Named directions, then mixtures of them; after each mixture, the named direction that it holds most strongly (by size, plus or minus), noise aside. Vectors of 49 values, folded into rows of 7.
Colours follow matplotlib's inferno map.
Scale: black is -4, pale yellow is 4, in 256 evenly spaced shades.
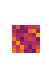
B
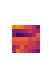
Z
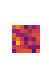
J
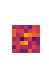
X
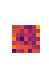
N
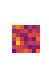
J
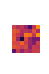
N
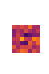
X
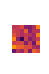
N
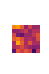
J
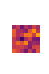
X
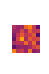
N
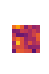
J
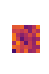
N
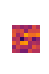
X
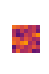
Z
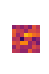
X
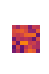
B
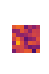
J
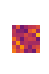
B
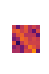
B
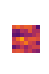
Z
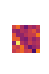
J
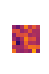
J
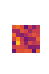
J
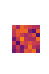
B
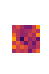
N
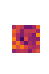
N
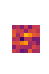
X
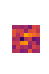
X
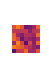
N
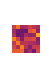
B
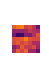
Z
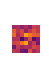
X
